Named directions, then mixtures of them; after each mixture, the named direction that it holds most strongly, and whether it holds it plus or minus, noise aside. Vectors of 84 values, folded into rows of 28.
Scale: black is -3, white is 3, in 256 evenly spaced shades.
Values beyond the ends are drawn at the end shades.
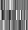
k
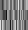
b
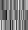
b, plus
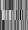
k, minus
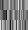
b, plus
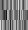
b, plus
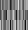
b, plus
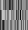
k, minus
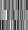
b, minus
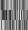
b, plus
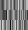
b, plus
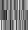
b, plus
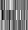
k, plus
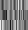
b, plus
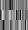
k, minus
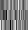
b, plus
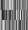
k, plus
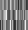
b, minus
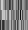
b, minus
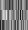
b, minus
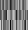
b, plus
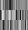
k, minus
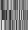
b, plus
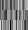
b, plus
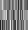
b, minus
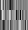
k, minus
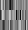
k, minus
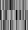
k, minus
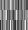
b, minus
